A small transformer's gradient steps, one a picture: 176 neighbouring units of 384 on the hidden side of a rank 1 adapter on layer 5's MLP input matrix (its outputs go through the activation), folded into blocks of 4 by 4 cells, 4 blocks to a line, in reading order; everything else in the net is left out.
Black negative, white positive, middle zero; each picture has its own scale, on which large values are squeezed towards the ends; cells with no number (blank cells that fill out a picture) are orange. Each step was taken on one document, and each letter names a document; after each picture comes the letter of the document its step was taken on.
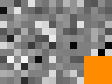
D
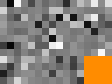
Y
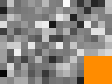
Y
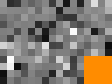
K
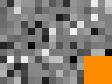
K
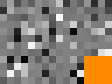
D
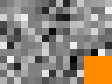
D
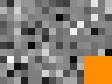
K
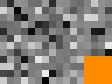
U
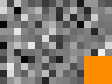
Y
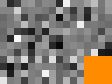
U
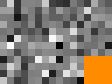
U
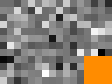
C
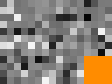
U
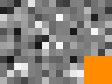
D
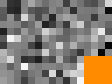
D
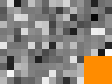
K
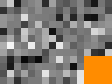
U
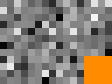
Y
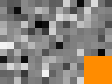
Y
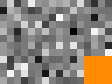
D
